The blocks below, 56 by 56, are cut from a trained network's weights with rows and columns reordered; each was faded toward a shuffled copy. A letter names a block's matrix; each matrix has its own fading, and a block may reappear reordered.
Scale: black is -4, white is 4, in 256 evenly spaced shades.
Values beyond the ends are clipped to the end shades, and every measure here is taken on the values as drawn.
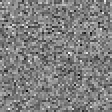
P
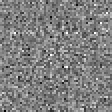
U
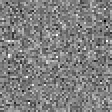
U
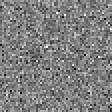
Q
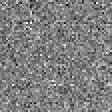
U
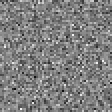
P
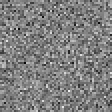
P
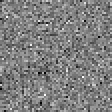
Q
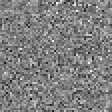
Q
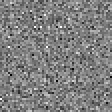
U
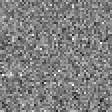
U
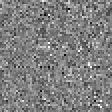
U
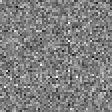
U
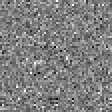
U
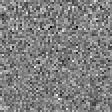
P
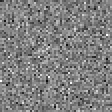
Q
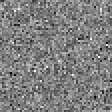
Q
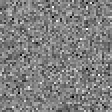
Q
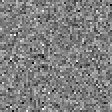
Q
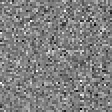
Q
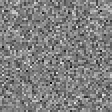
P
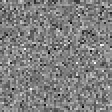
Q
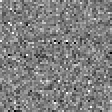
U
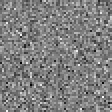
Q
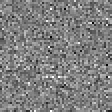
U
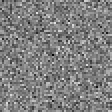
P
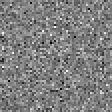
Q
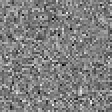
P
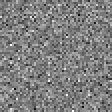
Q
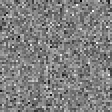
Q
